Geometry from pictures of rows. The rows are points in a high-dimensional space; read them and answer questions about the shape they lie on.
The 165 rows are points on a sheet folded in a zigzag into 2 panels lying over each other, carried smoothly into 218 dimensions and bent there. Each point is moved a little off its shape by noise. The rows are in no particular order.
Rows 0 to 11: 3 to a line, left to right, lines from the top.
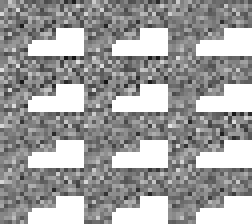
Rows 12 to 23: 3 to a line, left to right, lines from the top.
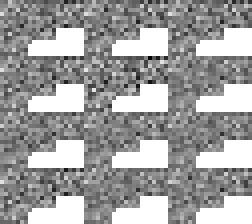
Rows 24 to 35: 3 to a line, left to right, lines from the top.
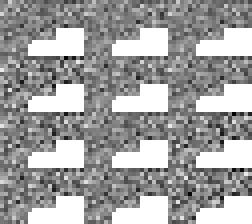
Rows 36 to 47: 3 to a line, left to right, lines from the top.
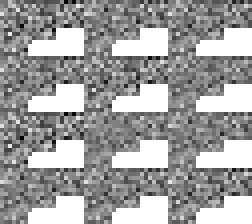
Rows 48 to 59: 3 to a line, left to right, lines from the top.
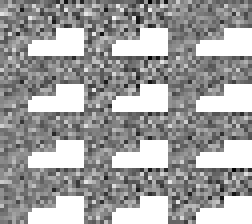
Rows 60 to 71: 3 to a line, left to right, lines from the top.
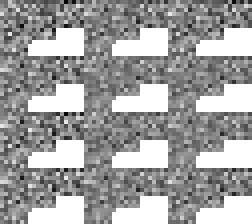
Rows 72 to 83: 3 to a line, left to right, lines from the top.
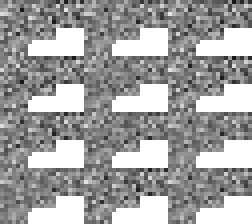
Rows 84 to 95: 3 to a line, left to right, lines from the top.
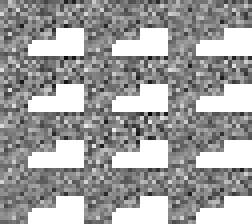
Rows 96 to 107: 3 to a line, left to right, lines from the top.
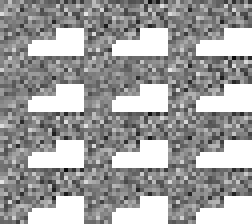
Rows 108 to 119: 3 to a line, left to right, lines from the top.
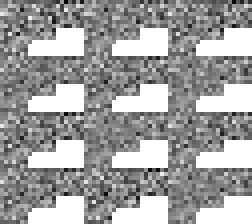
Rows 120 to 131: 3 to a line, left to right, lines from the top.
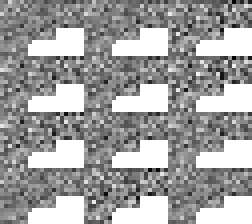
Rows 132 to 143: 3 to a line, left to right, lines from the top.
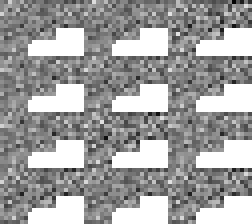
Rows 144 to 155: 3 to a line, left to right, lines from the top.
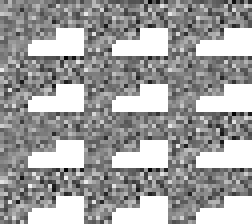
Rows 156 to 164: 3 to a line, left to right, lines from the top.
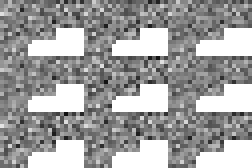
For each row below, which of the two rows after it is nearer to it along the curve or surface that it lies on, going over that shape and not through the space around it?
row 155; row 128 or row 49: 49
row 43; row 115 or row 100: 115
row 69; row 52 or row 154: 154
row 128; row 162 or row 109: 162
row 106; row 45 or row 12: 12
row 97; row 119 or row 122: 122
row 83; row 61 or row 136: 136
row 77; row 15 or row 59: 59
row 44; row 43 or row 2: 43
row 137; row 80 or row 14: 80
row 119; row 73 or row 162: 73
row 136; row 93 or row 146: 146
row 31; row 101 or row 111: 111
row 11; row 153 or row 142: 142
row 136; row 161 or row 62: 62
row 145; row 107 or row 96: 96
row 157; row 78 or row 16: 16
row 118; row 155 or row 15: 155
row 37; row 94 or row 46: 46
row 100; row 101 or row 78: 78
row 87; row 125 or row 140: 125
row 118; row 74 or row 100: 74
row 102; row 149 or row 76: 149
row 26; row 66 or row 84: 84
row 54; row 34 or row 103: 103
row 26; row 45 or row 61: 61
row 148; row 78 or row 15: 15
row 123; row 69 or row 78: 69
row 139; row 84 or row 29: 29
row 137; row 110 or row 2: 110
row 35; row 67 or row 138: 67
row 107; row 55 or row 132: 132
